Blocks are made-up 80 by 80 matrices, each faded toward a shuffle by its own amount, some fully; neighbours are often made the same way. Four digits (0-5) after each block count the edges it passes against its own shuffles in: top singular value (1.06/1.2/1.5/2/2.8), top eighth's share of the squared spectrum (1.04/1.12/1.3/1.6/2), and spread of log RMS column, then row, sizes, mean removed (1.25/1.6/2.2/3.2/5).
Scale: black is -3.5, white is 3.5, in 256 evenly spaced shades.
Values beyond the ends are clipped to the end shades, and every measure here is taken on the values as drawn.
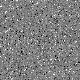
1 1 0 0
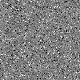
3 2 0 0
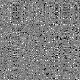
4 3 2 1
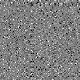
4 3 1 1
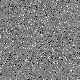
3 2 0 0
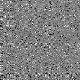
4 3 1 2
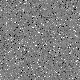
0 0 0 0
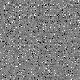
3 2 1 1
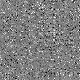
3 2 1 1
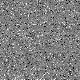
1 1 0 1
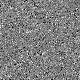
1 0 0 0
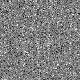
3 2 1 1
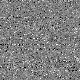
1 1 0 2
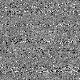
1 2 0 3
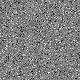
0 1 0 1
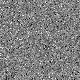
0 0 0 0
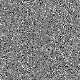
0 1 2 0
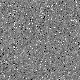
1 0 1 0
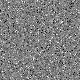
0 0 0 0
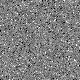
0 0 0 0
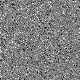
0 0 1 0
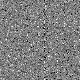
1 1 1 0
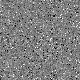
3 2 0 0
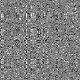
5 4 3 2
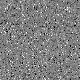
3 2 0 0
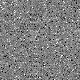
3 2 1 0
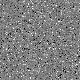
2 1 0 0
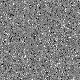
2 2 0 0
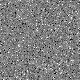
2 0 0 0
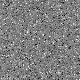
1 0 0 0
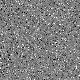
0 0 0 0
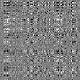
5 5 3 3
